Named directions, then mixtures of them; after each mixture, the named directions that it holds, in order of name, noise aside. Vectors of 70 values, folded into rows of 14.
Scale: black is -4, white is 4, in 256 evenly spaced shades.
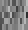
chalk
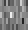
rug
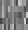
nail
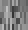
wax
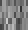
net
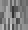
wax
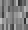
nail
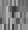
wax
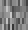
rug, wax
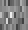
net, rug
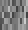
chalk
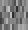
chalk, wax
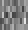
chalk, nail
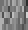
chalk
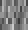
nail, net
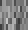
net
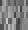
net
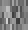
net, wax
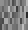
chalk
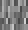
nail, net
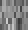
net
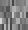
nail, wax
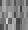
net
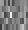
chalk, rug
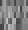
net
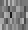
chalk, rug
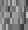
chalk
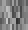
net, wax
